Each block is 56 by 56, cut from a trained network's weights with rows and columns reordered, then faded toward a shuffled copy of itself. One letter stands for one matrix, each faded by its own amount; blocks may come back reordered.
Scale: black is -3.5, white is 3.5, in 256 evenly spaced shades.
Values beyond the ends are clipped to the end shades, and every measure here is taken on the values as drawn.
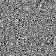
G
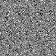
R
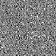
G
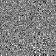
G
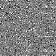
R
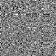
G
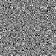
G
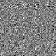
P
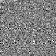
G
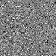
R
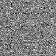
G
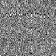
P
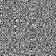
P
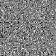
R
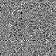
G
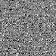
R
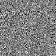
G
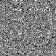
R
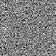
G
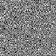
P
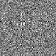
P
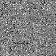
R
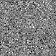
R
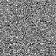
G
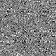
R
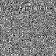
G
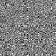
G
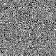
G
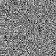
P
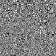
G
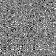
R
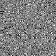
R
